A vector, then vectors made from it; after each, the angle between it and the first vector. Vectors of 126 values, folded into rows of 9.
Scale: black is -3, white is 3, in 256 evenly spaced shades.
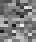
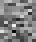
nearly opposite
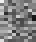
partly opposed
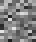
partly opposed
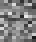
orthogonal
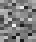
partly opposed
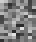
partly opposed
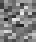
orthogonal
